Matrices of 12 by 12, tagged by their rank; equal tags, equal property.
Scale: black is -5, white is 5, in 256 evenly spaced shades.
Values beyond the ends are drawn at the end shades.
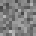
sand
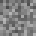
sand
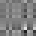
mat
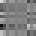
mat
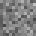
sand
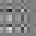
mat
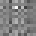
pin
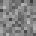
sand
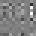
pin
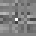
pin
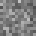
sand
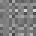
pin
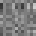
pin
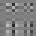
mat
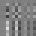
mat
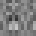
pin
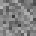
sand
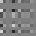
mat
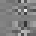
pin
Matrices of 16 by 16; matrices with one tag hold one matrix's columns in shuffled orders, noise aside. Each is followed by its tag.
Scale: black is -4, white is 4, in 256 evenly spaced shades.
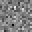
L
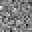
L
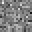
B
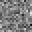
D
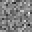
D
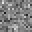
B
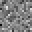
L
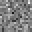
B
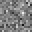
D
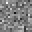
B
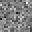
B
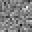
L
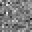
D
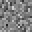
L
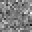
D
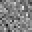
L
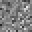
L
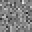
B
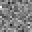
L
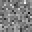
B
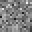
B
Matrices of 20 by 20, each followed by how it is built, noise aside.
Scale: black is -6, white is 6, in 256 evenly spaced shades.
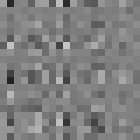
low rank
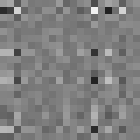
low rank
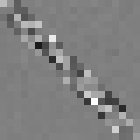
banded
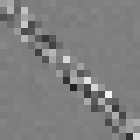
banded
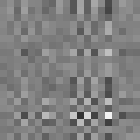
low rank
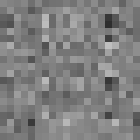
low rank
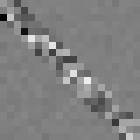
banded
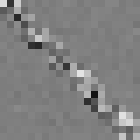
banded
